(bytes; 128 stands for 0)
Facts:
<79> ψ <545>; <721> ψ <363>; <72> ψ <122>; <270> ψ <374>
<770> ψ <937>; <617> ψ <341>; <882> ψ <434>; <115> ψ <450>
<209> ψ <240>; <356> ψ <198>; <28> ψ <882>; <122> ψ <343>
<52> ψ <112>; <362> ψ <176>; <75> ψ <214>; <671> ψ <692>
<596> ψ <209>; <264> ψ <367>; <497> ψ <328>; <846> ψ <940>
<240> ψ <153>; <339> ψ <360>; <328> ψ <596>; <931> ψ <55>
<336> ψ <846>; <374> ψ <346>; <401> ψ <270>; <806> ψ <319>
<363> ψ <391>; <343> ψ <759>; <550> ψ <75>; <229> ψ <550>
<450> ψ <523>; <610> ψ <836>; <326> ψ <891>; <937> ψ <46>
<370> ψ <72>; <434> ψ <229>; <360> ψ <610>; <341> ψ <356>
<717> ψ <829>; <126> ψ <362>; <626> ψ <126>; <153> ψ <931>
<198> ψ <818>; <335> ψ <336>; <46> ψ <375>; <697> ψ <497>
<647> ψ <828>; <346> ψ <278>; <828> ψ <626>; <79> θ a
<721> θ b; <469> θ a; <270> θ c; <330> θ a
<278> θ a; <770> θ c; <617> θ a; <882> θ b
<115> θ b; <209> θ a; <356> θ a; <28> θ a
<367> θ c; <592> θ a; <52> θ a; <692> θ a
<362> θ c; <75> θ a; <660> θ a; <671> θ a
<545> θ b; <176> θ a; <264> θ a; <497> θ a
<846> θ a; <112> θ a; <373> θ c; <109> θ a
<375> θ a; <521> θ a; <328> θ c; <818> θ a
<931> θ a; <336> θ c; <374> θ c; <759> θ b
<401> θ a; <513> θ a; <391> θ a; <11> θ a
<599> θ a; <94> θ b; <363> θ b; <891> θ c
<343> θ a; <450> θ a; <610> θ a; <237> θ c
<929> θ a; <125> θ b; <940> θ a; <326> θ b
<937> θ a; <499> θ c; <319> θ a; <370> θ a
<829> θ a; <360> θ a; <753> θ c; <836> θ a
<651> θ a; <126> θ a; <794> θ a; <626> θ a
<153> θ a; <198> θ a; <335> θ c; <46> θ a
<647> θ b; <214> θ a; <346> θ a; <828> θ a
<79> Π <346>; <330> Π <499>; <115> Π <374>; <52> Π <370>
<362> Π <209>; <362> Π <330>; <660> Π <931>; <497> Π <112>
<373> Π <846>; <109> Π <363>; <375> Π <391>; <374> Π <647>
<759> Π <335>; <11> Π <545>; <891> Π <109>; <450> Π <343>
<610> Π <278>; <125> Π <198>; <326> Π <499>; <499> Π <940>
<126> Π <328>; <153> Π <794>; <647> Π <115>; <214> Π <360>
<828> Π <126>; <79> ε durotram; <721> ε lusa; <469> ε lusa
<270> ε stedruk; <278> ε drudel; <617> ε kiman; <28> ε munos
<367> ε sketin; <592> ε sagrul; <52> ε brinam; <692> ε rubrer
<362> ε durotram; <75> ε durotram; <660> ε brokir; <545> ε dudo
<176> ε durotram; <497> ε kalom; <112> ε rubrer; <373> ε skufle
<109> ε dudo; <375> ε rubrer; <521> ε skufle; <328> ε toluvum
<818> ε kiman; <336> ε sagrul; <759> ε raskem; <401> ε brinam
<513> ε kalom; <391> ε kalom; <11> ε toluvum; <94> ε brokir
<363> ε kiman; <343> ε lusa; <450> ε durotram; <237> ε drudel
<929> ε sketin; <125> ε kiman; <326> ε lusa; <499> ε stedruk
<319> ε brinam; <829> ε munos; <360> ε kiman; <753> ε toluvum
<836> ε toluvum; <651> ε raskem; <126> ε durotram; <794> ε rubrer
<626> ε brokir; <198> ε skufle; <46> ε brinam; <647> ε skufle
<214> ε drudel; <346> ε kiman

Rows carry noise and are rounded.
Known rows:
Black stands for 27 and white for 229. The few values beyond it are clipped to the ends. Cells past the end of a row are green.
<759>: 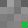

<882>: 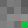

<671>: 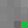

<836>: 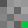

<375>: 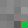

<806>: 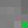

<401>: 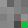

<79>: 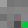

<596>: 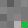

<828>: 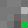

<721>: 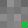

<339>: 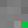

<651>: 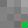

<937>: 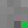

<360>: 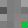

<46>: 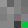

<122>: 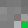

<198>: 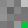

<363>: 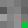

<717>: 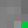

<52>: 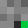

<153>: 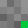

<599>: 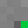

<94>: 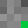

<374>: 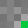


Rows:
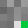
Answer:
<336>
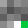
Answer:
<209>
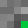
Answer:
<126>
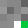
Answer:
<499>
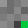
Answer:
<75>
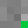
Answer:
<356>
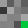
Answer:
<109>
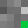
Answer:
<626>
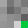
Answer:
<940>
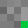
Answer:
<660>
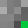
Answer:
<278>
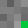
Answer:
<240>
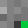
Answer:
<214>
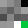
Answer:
<362>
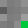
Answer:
<617>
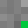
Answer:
<370>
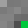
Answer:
<176>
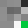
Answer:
<326>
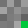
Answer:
<367>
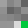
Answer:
<330>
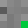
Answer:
<818>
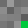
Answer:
<647>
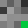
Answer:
<545>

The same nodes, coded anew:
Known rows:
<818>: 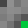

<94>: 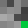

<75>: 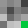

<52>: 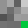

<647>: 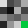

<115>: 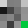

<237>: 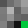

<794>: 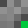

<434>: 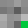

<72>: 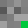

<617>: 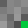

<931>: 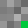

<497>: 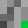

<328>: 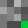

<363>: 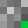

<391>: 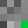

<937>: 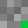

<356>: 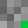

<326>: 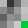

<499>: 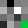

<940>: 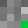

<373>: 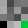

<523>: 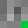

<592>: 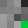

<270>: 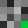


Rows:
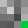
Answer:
<891>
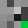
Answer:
<759>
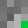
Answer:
<343>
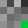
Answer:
<336>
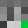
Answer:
<198>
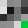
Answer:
<126>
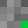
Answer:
<829>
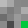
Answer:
<153>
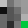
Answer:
<374>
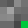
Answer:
<753>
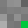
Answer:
<28>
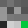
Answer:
<521>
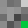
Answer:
<125>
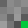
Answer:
<360>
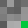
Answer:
<469>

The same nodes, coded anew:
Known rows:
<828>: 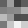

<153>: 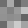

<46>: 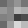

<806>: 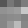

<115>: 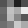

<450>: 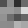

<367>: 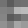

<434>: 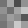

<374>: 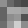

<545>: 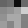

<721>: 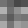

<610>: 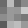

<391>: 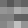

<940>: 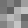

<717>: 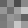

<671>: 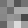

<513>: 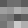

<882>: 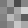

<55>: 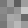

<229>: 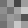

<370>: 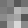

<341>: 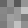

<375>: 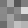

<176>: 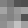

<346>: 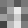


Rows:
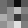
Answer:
<328>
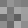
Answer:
<326>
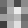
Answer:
<360>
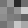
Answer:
<214>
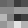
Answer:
<126>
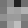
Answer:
<836>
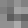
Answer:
<270>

